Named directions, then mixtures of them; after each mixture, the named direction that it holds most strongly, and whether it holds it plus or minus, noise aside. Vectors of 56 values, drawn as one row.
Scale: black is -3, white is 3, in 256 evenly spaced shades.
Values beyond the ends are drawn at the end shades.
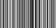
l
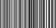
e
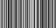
l, minus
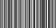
l, minus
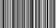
l, plus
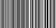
e, minus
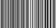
e, minus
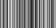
l, plus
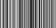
l, plus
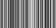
e, minus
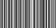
l, minus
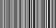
e, plus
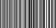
e, plus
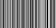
l, plus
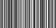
l, minus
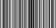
e, plus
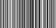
l, plus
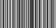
l, plus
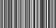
l, minus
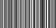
l, minus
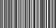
l, minus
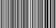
e, minus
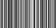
l, minus
